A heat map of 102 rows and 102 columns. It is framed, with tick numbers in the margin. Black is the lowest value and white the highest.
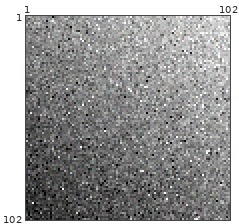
Grain: fine. Mirror symmetry: none. Ninth with the highest average: top right. Stripes: none. Ninth with the lowest average: bottom left. Slope: up to the top right. Odd rows or columns: none.
